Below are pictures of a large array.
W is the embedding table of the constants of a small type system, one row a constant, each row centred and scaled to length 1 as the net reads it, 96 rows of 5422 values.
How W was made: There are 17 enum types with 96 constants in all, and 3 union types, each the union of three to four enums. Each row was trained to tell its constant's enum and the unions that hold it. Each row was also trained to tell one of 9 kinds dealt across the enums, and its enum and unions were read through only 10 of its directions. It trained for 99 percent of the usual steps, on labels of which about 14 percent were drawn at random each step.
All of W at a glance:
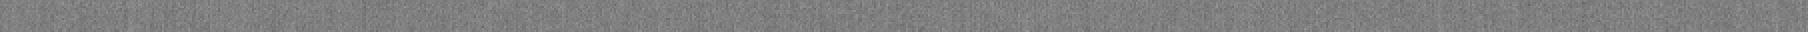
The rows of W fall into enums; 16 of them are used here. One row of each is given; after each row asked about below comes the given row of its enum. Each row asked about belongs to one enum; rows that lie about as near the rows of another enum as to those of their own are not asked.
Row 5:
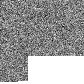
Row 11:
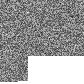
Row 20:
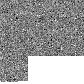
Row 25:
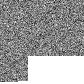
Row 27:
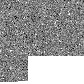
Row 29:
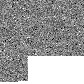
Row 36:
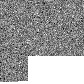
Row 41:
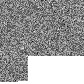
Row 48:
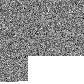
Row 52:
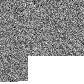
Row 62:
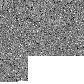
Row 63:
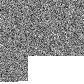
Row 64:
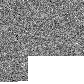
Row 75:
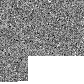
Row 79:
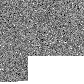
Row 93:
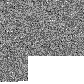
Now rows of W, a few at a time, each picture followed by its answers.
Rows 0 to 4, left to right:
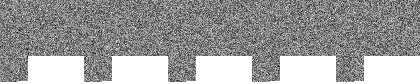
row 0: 11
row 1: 41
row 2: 29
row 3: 5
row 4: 63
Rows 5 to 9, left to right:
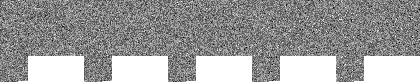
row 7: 93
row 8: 75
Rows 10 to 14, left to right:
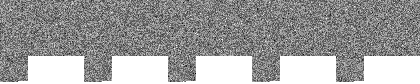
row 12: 29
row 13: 20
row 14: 64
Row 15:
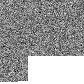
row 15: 52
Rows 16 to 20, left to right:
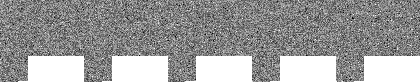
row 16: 52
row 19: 52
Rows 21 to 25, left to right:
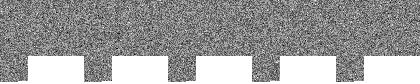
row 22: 63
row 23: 52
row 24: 29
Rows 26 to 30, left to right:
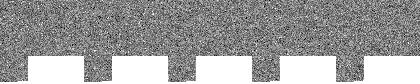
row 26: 25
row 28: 41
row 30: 41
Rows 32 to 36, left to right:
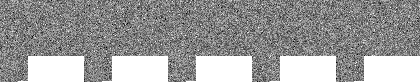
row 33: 5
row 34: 62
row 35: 63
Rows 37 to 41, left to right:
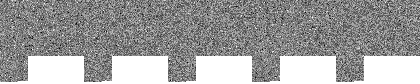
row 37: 20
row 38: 27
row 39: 48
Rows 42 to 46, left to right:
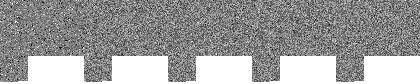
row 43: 29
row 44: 64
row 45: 75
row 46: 64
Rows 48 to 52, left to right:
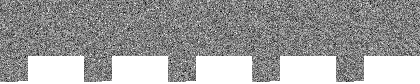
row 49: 48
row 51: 20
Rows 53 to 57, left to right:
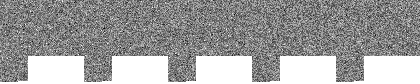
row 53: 29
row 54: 11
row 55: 52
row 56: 63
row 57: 79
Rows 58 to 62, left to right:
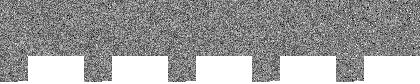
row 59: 64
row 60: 64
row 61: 27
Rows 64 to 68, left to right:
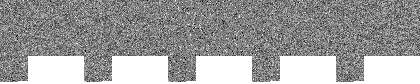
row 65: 20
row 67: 48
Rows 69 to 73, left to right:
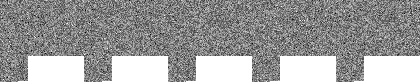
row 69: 36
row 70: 41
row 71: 11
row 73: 11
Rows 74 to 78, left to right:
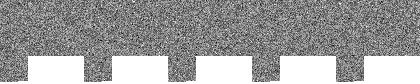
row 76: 11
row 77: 41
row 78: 75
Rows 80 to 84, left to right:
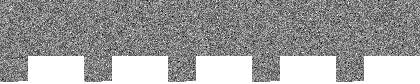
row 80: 64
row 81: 20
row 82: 79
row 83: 29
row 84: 79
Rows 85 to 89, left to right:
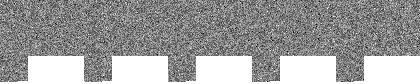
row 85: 27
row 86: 48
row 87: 11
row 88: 75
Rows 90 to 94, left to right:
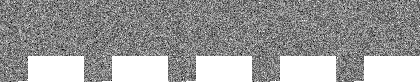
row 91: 48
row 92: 48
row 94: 52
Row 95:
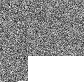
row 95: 20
